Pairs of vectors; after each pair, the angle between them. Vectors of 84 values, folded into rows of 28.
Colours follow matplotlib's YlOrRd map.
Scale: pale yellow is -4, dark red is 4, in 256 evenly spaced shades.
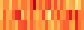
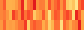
partly aligned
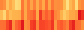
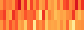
partly opposed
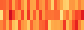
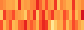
partly aligned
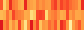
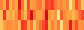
partly opposed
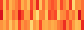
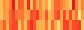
partly opposed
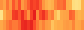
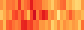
nearly parallel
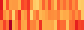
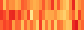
partly aligned
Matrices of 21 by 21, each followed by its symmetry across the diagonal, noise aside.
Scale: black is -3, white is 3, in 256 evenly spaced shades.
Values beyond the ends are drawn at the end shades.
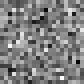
antisymmetric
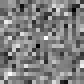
antisymmetric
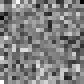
antisymmetric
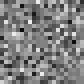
antisymmetric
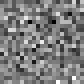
neither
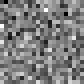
neither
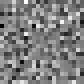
antisymmetric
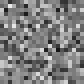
antisymmetric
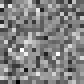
neither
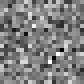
antisymmetric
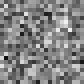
neither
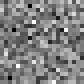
neither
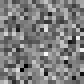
neither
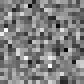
antisymmetric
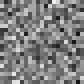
neither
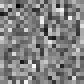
neither
